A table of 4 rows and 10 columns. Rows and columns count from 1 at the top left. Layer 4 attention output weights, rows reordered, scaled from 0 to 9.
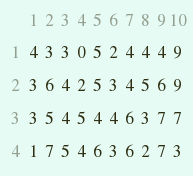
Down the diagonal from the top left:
4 6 4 4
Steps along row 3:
up down up down same up down up same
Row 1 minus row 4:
3 -4 -2 -4 -1 -1 -2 2 -3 6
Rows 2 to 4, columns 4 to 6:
2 5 3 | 5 4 4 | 4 6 3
